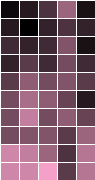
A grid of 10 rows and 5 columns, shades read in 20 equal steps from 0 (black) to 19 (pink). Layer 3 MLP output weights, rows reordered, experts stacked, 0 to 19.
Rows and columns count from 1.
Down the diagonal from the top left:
1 0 5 9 7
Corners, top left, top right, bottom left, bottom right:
1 2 16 14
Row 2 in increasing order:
0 3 4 4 6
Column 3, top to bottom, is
6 4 5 5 9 11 9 10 12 19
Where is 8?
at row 6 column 4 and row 7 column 5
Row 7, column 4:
11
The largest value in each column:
16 16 19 12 14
